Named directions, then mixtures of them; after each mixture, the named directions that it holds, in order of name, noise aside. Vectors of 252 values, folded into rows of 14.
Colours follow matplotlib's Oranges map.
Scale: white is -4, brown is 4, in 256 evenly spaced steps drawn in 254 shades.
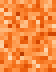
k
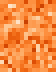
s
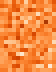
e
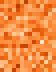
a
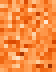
e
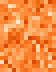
s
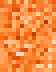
e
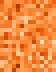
a, e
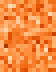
k, s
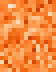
s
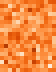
e, s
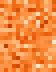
e, k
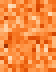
k, s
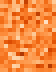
e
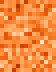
a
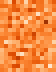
e
